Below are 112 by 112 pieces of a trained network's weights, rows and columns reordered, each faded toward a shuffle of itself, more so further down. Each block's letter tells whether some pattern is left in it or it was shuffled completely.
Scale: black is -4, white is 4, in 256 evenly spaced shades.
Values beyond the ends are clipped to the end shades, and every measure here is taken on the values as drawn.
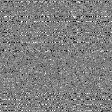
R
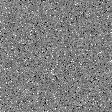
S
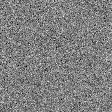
S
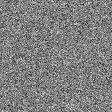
S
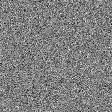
S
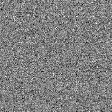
R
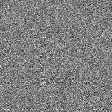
R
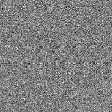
R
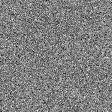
S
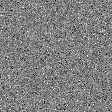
S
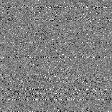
R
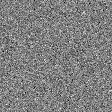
S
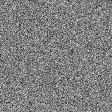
S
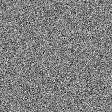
R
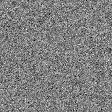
S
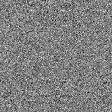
R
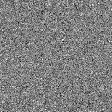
R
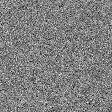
S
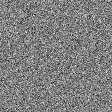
S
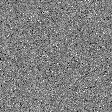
S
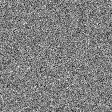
S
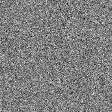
R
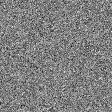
S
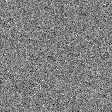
S
